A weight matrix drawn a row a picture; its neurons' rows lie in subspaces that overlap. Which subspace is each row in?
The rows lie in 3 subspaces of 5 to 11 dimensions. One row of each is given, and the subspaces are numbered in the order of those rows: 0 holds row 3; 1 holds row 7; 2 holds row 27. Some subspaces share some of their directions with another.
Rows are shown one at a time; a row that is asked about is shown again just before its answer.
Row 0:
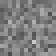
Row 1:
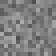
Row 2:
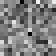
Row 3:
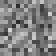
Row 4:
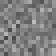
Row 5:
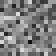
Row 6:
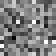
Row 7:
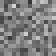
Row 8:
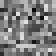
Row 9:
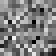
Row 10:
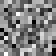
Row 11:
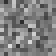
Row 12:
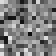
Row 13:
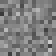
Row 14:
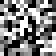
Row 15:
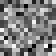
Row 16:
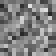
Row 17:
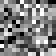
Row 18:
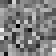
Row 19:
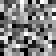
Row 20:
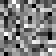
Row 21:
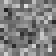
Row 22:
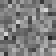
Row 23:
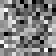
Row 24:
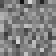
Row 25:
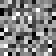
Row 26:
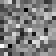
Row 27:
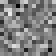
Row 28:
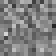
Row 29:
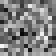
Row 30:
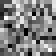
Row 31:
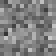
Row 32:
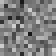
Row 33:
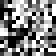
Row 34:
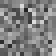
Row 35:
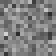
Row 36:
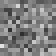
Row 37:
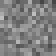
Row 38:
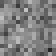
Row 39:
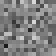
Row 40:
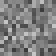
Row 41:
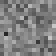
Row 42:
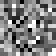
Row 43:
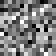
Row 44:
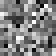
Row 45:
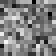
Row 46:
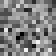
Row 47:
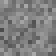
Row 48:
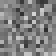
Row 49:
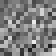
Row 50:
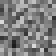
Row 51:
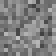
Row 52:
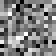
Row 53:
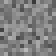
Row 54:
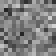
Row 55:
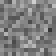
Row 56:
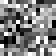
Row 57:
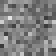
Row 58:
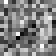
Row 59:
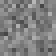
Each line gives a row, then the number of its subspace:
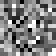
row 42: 2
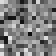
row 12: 1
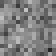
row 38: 1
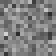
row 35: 2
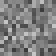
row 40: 0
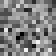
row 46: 1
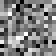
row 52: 1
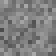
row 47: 0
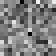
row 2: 1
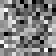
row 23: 1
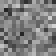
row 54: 0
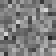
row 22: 2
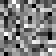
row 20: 2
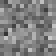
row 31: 2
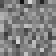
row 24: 1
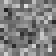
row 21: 0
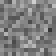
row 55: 1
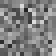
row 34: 2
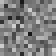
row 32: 1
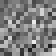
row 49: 0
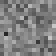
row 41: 2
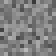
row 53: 1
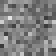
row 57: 1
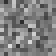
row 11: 2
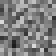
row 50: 1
